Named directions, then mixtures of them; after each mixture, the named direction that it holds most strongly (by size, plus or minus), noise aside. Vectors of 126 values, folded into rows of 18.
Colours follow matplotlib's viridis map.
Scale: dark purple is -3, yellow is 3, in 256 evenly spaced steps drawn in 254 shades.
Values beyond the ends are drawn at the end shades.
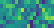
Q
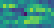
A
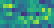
A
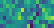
Q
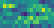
A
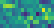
Q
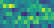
A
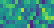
Q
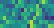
Q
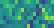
Q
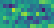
A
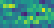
A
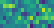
Q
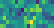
Q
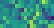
Q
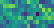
Q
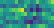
A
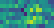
A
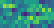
A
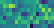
Q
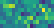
Q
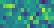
Q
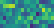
Q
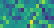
Q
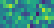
Q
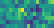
Q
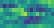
A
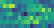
A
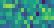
Q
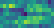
A
